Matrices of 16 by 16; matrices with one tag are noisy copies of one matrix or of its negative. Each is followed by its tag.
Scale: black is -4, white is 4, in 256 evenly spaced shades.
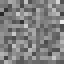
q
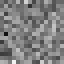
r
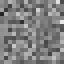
q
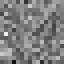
r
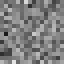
r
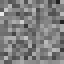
q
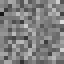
q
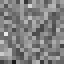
r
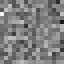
q
